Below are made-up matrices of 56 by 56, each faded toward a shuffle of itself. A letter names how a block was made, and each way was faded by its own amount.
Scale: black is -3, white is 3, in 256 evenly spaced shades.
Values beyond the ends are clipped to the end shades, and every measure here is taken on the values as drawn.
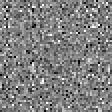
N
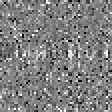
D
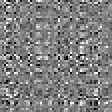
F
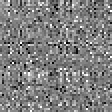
D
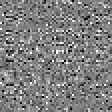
D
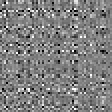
F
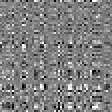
F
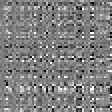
F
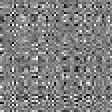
F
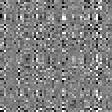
F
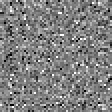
N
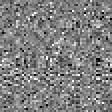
D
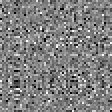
D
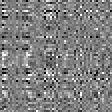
F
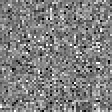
N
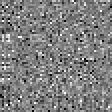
N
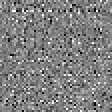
D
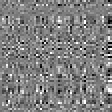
F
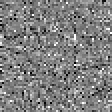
N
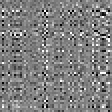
F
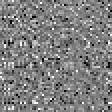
D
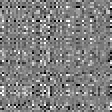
F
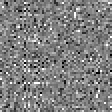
N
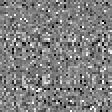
D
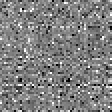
D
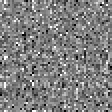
N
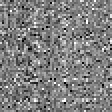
N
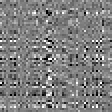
F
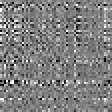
F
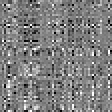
F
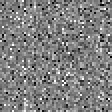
N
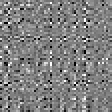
F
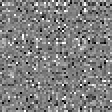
D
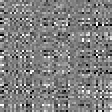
F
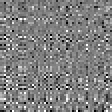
F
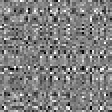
F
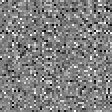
D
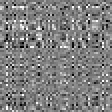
F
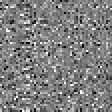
D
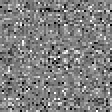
D
